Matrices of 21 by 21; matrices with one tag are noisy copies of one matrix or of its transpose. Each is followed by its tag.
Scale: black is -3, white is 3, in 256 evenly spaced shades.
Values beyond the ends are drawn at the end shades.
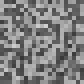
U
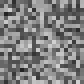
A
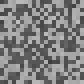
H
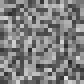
U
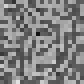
U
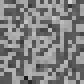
U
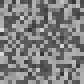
H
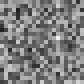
H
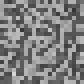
U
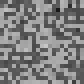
A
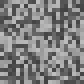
A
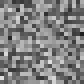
A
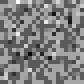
H
